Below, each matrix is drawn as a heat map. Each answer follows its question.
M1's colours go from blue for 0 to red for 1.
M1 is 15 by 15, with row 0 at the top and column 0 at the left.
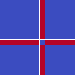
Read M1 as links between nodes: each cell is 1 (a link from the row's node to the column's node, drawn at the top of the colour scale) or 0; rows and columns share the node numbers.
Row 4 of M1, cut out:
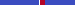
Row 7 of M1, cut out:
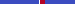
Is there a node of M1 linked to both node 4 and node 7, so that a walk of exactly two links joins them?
yes
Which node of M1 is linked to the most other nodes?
node 8
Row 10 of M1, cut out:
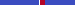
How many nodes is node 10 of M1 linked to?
1
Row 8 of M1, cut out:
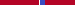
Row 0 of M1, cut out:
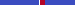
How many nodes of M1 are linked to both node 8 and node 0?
0
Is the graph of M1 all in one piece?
yes
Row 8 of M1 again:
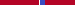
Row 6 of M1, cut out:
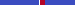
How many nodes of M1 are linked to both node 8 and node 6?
0
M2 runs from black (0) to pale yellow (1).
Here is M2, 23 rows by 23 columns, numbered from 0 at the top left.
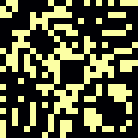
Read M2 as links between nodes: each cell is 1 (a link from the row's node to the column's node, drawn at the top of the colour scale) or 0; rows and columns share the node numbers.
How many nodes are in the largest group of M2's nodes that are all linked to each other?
5
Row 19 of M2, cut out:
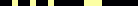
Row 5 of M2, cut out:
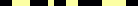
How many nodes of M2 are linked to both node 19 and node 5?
2
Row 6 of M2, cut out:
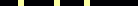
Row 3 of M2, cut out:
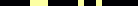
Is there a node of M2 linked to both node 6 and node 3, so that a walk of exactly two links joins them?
no
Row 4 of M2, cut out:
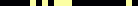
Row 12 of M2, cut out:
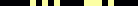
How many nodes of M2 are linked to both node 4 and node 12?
3
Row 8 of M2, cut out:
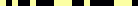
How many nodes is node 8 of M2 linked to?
10
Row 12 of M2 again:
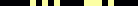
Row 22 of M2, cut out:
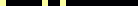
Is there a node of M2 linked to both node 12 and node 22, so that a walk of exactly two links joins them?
yes
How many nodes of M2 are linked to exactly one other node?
0
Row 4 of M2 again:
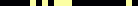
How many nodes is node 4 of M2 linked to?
6
